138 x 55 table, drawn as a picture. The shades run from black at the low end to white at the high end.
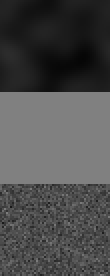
It is made of 3 by 1 panels. Panel 1,1: very low, smooth, faint in contrast. Panel 2,1: middling, flat. Panel 3,1: low, fine-grained.
